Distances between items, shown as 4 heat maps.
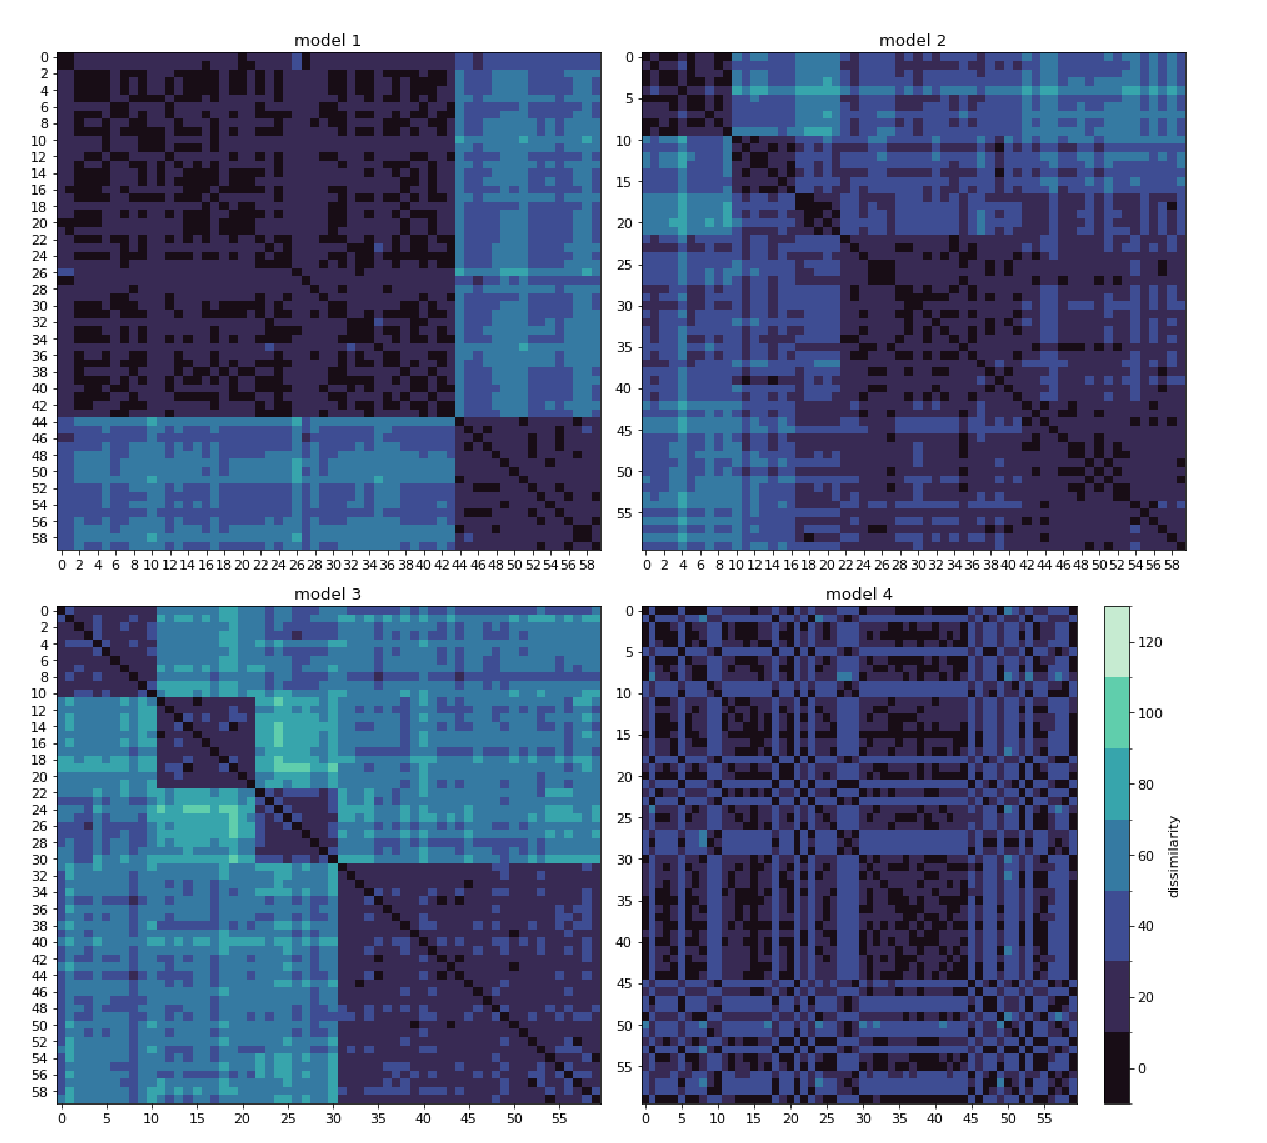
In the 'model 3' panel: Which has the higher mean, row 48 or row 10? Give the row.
10
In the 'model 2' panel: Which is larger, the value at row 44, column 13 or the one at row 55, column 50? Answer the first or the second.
the first
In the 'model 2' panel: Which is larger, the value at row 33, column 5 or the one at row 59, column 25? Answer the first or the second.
the first
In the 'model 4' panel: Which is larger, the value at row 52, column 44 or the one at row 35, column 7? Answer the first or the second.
the first
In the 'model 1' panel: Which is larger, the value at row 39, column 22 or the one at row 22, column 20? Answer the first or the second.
the second
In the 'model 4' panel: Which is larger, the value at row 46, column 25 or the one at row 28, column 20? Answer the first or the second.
the second
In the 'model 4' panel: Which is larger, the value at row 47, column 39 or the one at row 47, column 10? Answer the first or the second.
the first
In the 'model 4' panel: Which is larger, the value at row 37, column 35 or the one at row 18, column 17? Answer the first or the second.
the second
